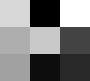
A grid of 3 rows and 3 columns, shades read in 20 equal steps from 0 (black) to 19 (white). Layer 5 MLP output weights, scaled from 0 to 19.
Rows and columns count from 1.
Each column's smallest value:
12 0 3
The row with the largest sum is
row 1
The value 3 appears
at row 3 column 3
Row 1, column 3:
19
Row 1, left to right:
16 0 19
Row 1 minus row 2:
3 -15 14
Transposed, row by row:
16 13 12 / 0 15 1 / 19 5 3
